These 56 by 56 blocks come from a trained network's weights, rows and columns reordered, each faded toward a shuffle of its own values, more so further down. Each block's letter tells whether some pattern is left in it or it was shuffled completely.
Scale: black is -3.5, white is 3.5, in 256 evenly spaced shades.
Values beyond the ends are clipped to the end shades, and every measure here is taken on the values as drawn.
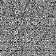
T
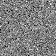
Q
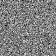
Q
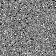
Q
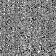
T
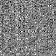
T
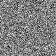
Q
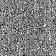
T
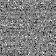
T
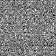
T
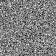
Q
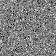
Q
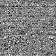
T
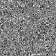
T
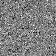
Q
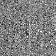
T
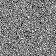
Q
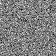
Q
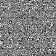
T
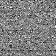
T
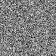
Q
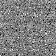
T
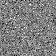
Q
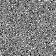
Q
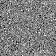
Q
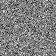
Q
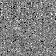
T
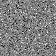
Q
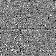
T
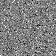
Q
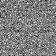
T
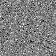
Q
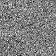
T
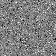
Q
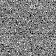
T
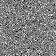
Q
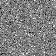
Q
